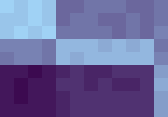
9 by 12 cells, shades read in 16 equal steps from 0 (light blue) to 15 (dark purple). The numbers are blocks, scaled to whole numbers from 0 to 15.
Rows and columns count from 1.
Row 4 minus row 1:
6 5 6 6 -6 -6 -5 -4 -5 -5 -6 0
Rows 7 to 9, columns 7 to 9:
13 12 13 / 12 12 12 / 12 12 12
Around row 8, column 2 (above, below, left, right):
15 14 14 14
